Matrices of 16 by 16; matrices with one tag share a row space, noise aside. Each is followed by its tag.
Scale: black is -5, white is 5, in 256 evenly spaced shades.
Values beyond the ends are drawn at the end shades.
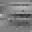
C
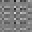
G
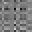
G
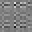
G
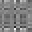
G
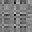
G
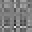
G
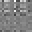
G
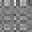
G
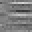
C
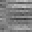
C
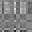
G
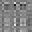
G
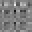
G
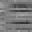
C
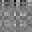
G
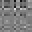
G
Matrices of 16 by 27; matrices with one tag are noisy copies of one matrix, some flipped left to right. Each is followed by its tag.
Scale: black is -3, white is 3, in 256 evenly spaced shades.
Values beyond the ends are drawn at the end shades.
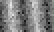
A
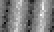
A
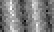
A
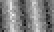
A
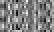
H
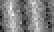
A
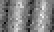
A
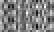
H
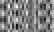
H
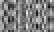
H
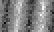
A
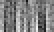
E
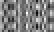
H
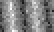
A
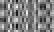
H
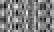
H
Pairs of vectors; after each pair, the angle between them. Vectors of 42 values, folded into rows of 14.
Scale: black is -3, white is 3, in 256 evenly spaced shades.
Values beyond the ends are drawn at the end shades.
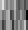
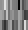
partly aligned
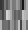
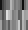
nearly parallel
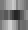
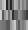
orthogonal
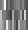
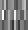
orthogonal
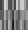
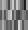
orthogonal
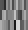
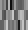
partly opposed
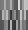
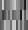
partly opposed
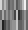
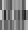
orthogonal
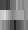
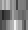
nearly opposite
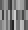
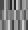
partly aligned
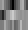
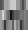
nearly opposite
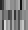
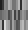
nearly parallel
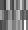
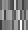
partly aligned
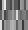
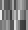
orthogonal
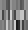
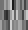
orthogonal
